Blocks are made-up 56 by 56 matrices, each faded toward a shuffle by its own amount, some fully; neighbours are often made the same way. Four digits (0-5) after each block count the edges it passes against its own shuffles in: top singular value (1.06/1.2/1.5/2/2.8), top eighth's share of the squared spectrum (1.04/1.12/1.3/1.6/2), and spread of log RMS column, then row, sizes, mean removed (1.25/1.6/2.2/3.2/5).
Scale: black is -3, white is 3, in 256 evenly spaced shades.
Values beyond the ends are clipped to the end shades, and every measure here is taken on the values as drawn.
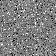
1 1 0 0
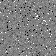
0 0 0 0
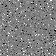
1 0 0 0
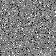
2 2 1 0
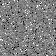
1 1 0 0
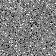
0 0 0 0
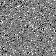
0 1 0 0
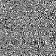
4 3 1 2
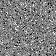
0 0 0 0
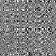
4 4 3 3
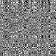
4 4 3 2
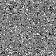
3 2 0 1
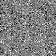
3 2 0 1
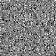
3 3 1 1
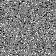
0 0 0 0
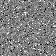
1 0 0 0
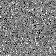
0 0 0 0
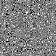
3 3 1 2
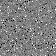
1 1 0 0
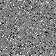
1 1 0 0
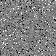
1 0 0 0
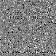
3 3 1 2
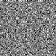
3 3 1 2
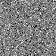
2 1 0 0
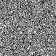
2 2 0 0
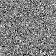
1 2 0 0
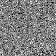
2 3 1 1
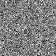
2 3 0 1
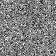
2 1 0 0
